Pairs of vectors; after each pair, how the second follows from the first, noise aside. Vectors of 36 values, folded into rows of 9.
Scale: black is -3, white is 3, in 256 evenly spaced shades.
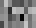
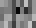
shuffled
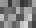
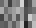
sign-scrambled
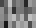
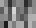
sign-scrambled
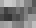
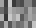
sign-scrambled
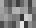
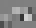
partly zeroed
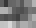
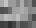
negated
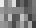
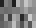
negated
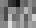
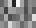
sign-scrambled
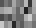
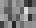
sign-scrambled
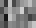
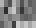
shuffled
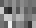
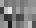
negated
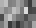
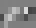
partly zeroed
